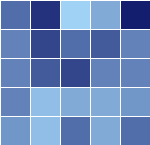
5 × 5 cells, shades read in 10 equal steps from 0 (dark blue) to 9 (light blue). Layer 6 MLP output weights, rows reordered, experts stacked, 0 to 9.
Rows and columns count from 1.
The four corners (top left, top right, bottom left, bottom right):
4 0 6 4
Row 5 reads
6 8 4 7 4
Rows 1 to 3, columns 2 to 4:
1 9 7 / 2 4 3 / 3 2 5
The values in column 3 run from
2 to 9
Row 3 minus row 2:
0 1 -2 2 0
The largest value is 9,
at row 1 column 3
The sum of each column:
25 22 26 29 20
